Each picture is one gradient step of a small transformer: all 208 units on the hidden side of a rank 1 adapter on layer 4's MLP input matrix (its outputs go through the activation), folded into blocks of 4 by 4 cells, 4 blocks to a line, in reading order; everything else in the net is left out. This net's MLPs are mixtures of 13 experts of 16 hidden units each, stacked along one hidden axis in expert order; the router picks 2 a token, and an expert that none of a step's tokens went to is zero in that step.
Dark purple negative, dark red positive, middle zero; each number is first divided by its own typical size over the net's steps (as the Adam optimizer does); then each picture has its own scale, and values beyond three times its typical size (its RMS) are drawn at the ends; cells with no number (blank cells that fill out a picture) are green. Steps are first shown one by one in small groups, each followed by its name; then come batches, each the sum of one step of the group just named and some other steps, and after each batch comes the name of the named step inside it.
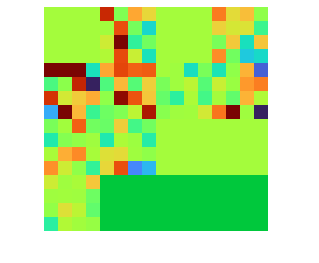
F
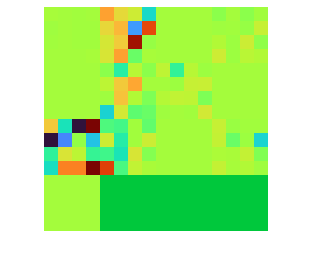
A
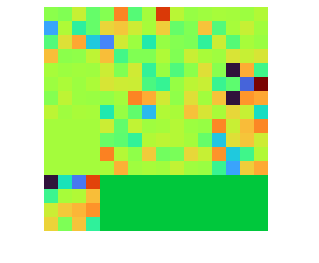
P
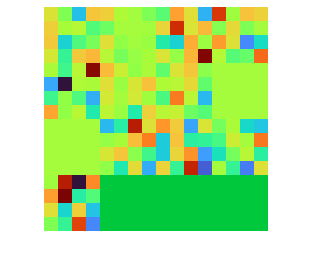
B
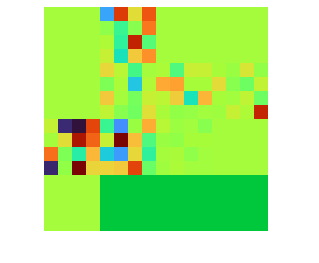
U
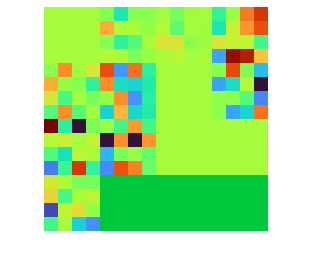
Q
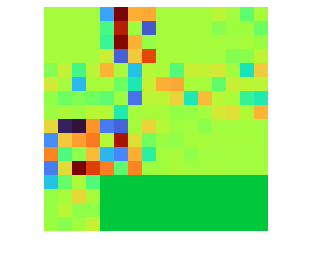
U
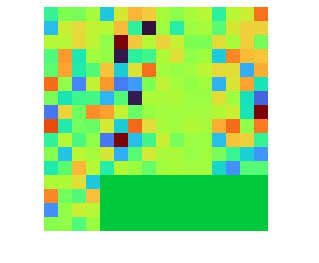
Q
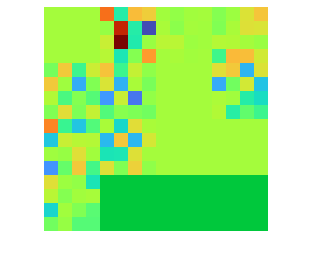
Q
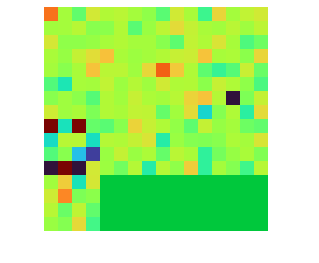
B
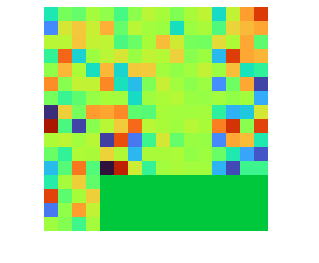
Q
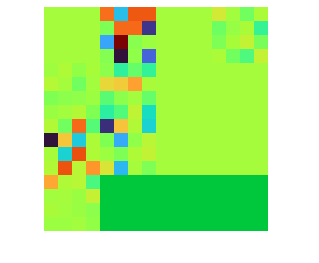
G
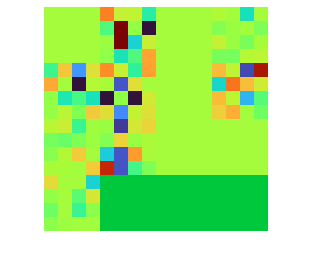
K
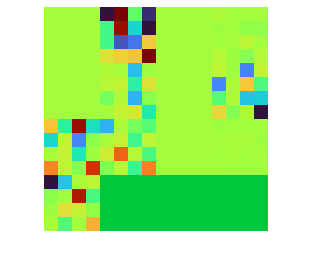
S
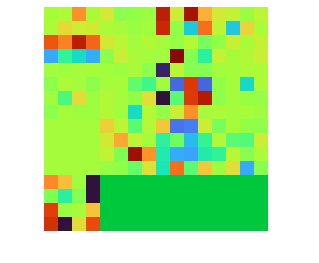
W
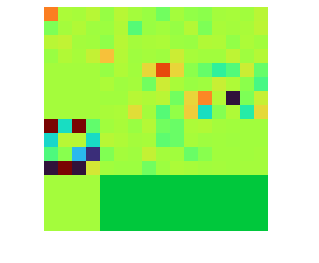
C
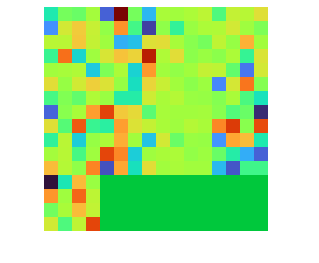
S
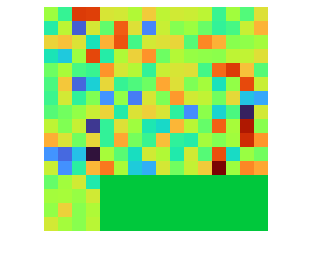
K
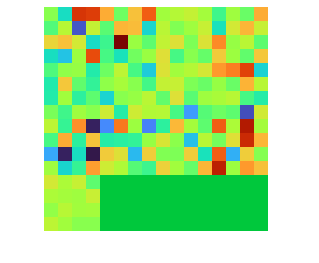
G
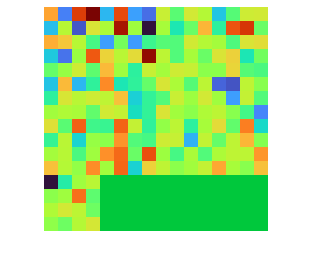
S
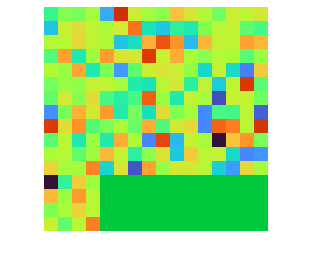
S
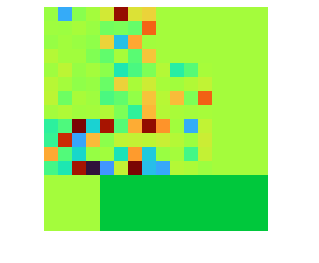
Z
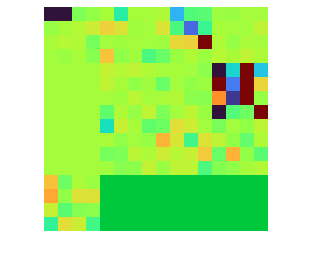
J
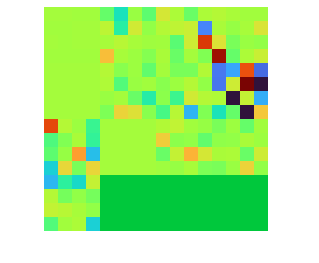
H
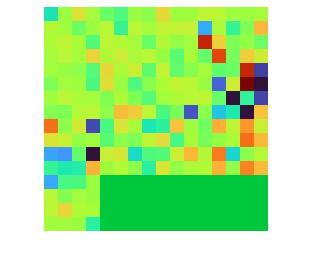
H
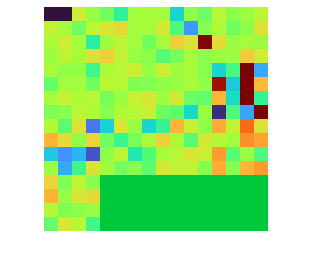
J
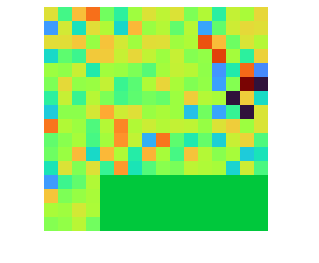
H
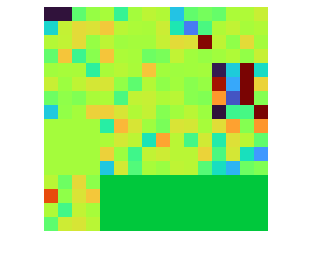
J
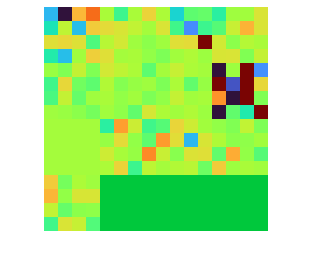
J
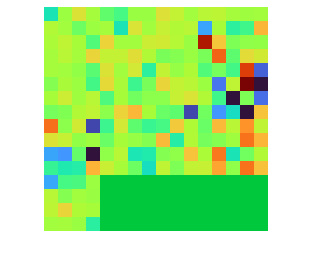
H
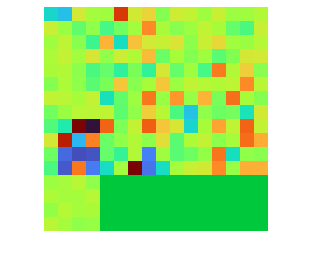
Z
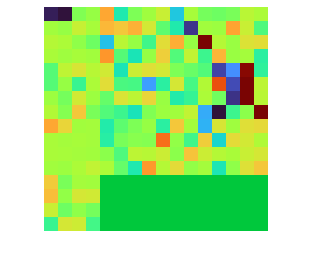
J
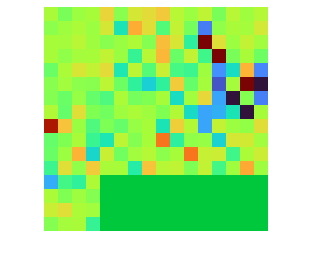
H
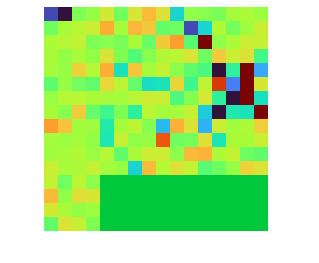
J
